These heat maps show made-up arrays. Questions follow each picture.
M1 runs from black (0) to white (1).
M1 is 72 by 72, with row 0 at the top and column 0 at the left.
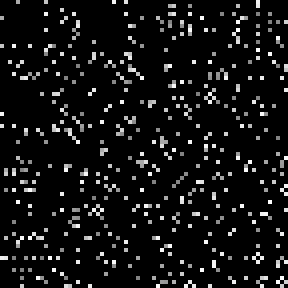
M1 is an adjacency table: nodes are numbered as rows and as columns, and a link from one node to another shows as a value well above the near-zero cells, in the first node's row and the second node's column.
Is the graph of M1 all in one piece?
yes
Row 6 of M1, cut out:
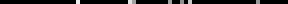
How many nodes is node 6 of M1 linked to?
7
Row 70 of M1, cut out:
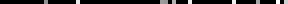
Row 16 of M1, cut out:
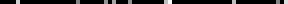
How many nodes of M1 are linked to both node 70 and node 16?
5
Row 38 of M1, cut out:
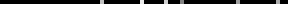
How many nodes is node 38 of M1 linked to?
6
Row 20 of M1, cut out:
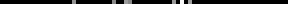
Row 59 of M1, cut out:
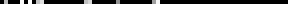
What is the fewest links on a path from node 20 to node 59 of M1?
3
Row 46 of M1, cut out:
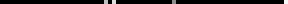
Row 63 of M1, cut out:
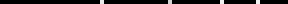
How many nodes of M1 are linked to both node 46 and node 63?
0
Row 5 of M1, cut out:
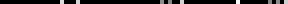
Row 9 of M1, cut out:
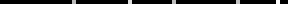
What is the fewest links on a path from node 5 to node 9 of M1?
2
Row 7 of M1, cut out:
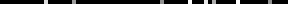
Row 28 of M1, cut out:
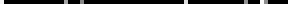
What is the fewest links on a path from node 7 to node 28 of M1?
3
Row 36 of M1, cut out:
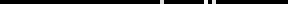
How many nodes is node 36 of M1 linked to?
3
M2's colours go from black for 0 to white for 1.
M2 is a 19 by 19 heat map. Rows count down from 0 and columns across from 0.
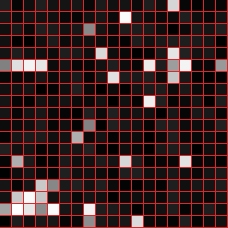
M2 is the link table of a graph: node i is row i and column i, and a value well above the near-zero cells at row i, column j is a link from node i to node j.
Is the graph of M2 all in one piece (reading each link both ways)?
yes
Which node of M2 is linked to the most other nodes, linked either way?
node 5
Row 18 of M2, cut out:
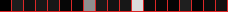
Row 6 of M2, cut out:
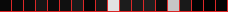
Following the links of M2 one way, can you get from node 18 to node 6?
yes
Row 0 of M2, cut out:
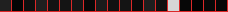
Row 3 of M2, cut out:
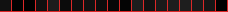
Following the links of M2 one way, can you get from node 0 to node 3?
no
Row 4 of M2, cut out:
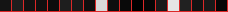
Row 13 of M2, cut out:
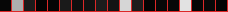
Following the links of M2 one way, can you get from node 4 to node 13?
no
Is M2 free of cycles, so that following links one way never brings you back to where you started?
yes
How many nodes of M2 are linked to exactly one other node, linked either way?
1
